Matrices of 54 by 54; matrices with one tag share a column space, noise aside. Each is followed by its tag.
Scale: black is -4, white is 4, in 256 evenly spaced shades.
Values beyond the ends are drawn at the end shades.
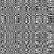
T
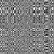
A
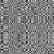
T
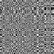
A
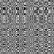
A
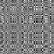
T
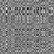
A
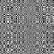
T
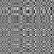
A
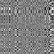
A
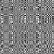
T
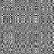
T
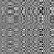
A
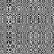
T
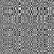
A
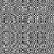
T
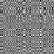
A
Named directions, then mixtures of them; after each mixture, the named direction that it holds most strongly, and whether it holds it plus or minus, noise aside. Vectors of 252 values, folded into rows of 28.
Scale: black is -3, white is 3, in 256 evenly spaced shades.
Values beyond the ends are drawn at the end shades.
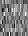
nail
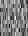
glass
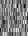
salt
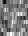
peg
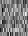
nail, plus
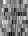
peg, minus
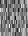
glass, minus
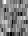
peg, minus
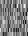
salt, minus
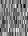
salt, plus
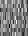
glass, plus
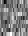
peg, plus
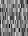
glass, plus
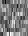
peg, plus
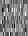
nail, plus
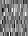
nail, plus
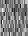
nail, minus
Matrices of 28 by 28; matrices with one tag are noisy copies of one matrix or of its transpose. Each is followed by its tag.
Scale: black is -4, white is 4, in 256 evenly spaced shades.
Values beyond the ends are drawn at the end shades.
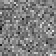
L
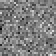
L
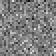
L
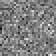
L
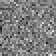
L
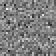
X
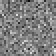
L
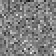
L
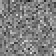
L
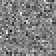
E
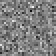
E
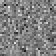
X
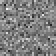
X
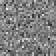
X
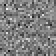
X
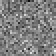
L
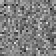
X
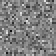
E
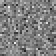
X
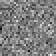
L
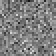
L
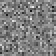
E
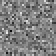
E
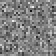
E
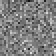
L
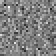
X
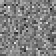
X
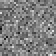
L
